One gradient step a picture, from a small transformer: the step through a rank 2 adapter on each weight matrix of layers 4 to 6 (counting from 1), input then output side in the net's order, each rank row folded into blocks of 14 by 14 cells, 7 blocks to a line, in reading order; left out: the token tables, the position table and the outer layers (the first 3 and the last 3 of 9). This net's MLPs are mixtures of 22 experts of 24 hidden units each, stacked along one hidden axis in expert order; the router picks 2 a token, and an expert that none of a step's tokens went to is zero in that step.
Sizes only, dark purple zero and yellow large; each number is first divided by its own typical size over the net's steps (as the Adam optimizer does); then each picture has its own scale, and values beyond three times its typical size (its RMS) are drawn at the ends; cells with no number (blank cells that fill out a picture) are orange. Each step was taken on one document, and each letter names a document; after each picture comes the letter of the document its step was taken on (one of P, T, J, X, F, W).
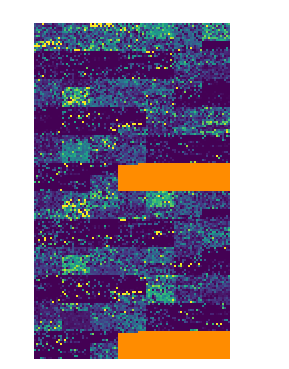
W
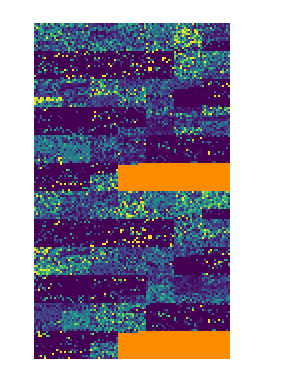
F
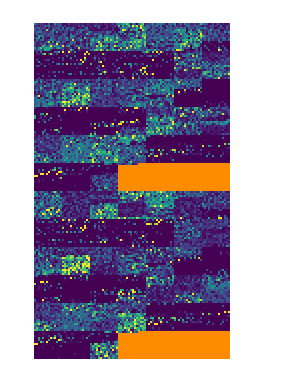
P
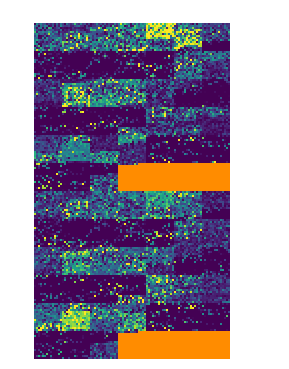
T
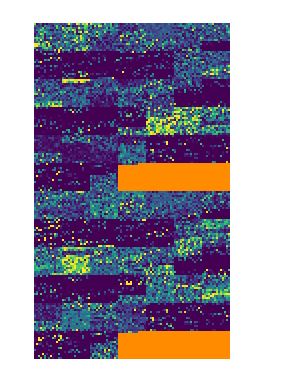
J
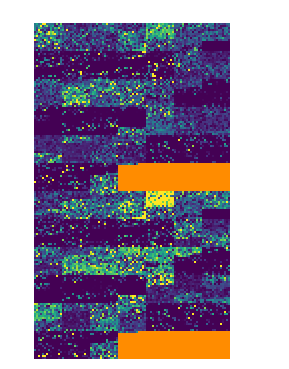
W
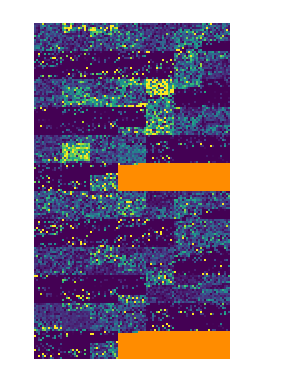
W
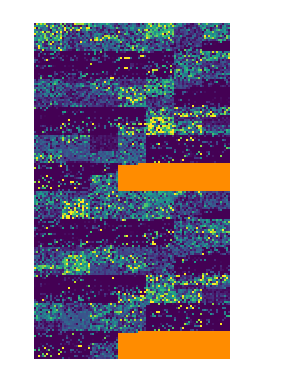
T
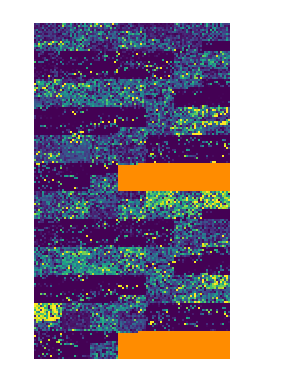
T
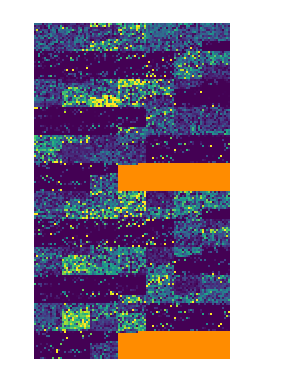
W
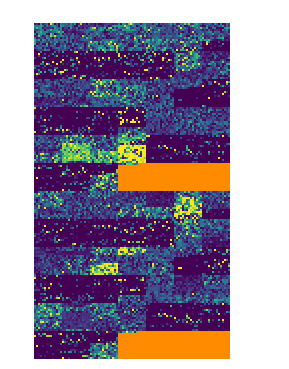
F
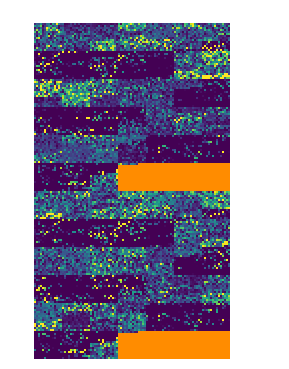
F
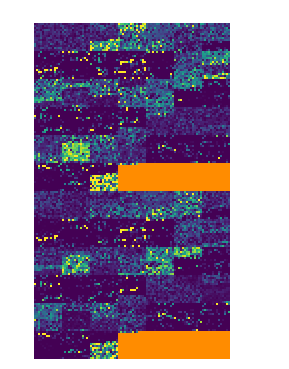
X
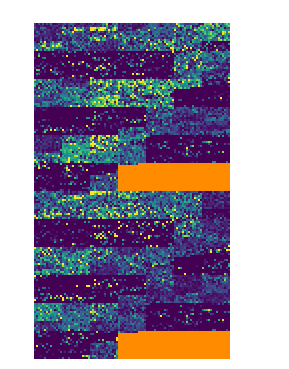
F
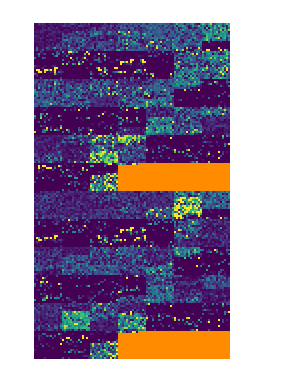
X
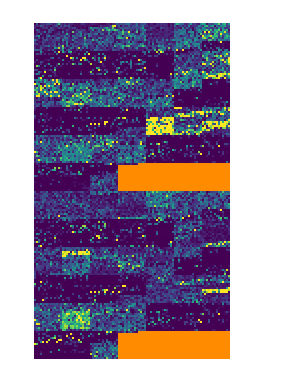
P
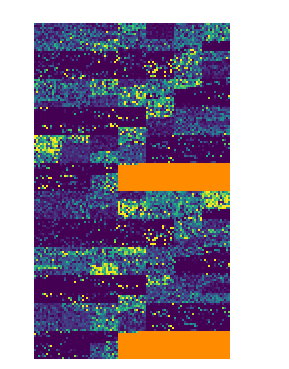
T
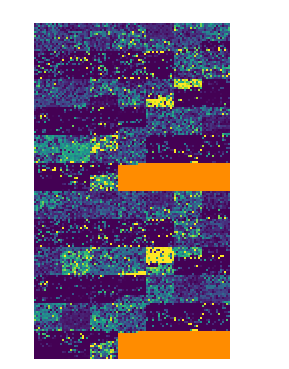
P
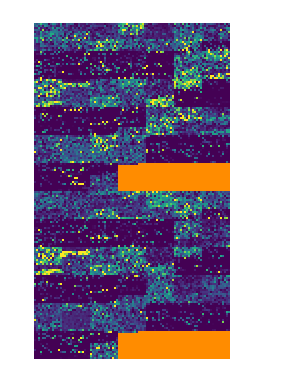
P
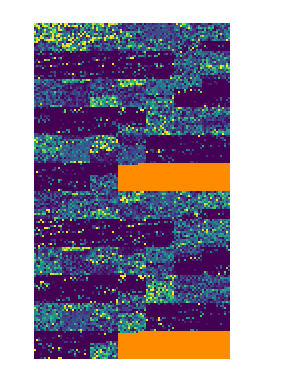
J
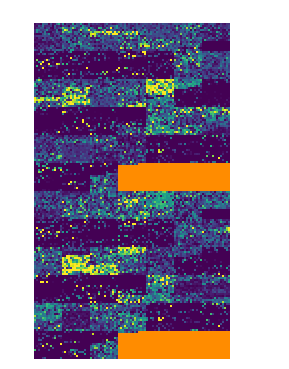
W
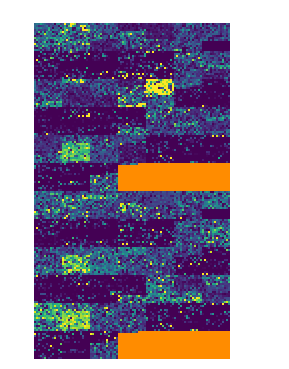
W
